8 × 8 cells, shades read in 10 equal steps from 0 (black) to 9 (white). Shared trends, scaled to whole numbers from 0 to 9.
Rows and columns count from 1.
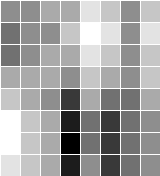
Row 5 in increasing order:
2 4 4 5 6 6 6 7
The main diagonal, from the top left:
5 5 6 5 6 2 4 5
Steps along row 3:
up up same up down down up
